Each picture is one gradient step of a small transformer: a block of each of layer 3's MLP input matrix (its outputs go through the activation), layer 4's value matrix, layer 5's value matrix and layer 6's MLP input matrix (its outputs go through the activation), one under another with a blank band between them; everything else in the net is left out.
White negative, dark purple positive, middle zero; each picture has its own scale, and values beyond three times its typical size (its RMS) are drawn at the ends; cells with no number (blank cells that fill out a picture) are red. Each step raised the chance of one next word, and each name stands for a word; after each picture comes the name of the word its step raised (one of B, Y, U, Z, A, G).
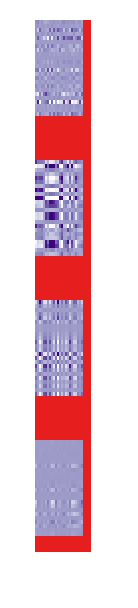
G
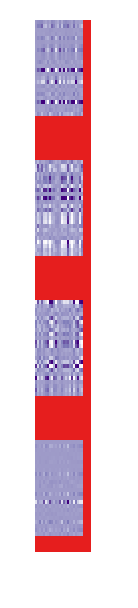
G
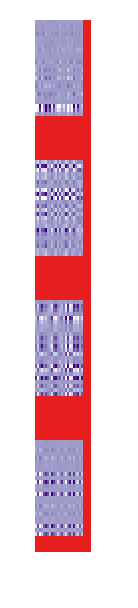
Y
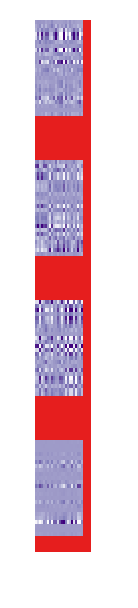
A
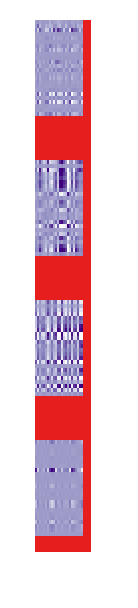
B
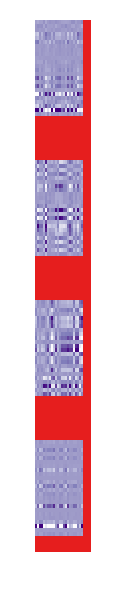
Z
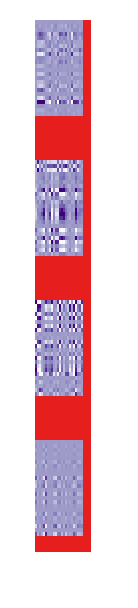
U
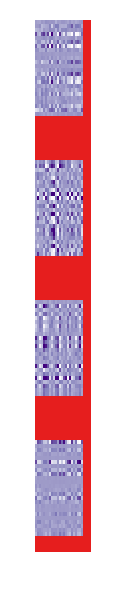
Y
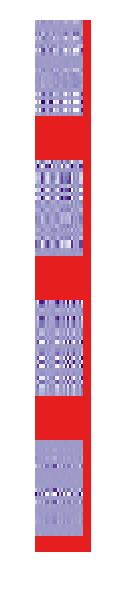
G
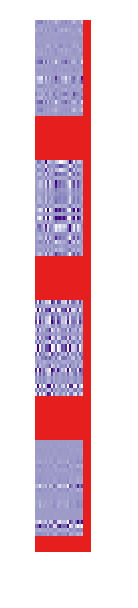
Z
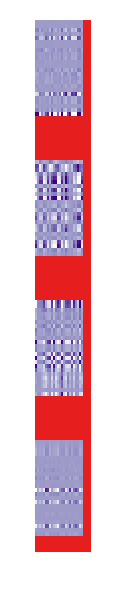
G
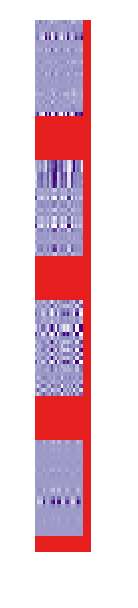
B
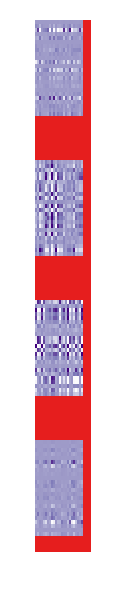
A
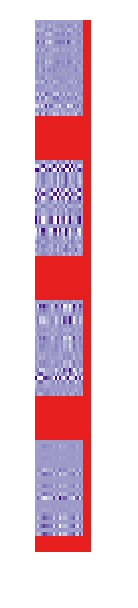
Y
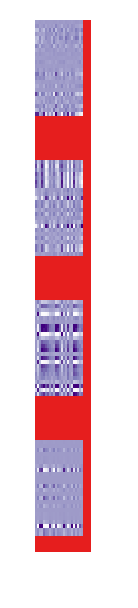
B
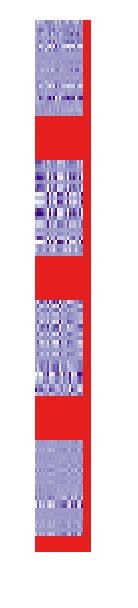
U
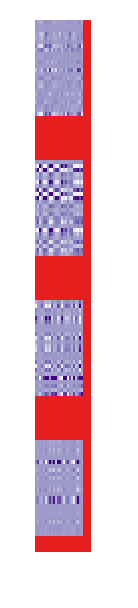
Y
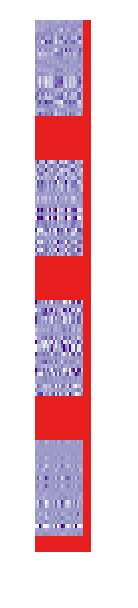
Z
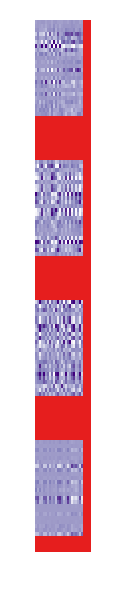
U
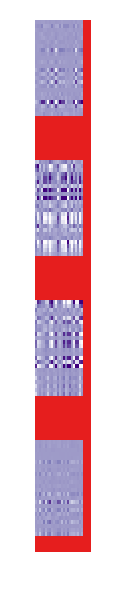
G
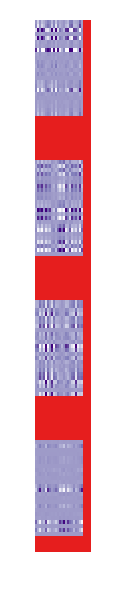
Z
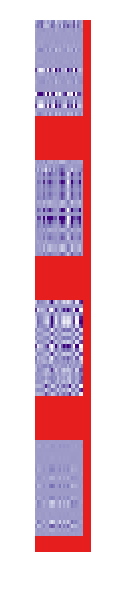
Z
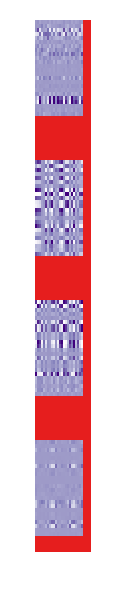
U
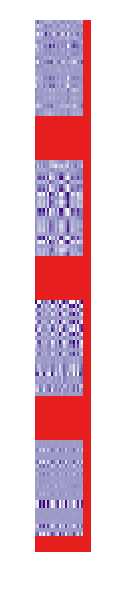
U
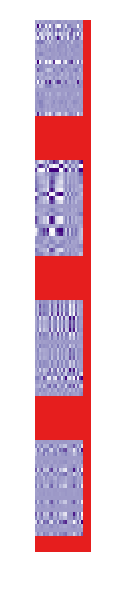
Y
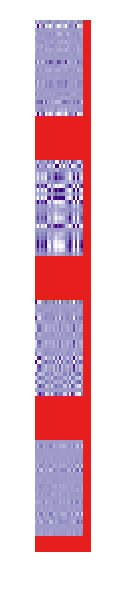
G
